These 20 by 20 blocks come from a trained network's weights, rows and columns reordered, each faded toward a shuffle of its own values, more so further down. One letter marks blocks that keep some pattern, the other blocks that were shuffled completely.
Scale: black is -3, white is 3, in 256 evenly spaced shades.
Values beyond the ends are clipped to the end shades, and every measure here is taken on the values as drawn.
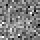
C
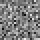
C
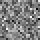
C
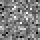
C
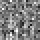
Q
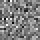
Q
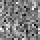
Q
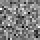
C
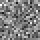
C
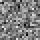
C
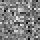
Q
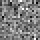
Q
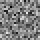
C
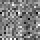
Q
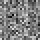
Q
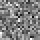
C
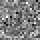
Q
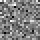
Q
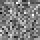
C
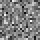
C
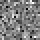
C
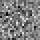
C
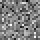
C
